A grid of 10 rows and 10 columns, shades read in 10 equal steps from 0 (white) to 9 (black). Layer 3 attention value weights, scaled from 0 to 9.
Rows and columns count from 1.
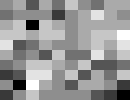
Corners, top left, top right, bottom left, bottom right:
4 3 7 9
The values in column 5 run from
2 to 7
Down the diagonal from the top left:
4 4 9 2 4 5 2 3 4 9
